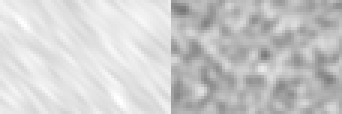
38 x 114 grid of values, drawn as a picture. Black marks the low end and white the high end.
It is made of 1 by 2 panels. Panel 1,1: very high, slanting down to the right, faint in contrast. Panel 1,2: high, blotchy.
